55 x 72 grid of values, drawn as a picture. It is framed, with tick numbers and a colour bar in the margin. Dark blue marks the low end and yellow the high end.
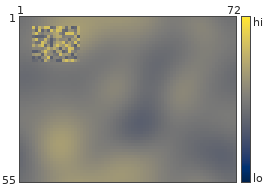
Odd patch: rougher, in the top left. Roughest part: top left. Average level on the scale: 50%.
